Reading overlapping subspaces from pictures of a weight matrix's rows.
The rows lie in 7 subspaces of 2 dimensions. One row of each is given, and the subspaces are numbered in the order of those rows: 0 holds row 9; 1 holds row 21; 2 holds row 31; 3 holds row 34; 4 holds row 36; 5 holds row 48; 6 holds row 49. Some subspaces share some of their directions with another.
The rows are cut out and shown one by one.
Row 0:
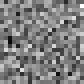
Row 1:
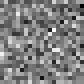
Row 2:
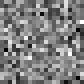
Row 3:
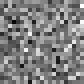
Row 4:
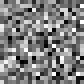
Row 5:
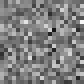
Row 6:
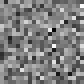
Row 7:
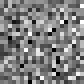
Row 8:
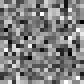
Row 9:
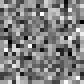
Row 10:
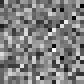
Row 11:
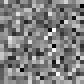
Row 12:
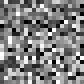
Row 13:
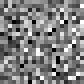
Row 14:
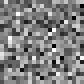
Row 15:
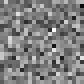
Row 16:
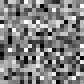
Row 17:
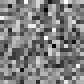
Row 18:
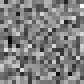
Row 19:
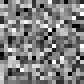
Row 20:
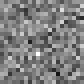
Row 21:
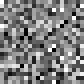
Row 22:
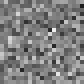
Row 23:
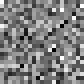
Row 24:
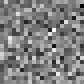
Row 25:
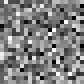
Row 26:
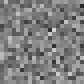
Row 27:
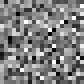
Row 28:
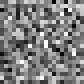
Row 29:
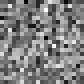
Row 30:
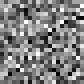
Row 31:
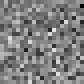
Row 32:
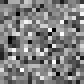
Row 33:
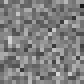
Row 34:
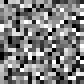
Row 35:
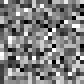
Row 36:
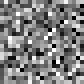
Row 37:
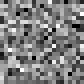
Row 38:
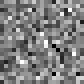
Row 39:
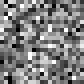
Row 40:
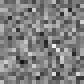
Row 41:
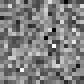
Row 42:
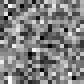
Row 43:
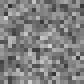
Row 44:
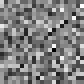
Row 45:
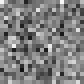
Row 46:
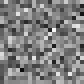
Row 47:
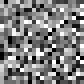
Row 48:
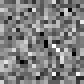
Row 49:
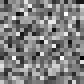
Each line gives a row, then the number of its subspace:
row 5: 0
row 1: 5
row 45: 1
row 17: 4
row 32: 1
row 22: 1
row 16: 4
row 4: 5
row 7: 2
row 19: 2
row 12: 4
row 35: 2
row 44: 1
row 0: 0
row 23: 1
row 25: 3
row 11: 4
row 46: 2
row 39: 3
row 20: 6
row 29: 4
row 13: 2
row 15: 6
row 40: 5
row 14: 6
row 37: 2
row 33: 0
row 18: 0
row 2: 0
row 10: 1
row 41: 4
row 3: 2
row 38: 5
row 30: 6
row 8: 0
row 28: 5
